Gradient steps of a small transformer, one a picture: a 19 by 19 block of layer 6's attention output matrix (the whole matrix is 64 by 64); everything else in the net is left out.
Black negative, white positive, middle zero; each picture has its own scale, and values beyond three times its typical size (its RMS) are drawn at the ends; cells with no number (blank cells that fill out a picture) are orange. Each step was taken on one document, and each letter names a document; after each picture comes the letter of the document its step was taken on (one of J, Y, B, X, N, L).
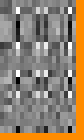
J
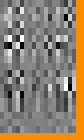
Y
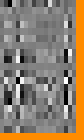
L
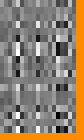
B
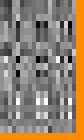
J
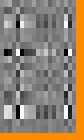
L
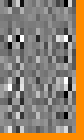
Y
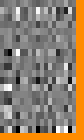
B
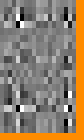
L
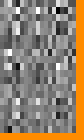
B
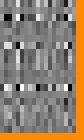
Y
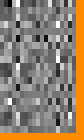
J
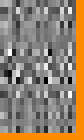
J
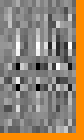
B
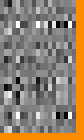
B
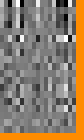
Y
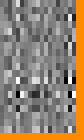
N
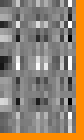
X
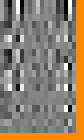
Y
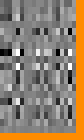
X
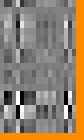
L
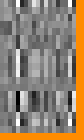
N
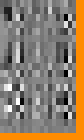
Y
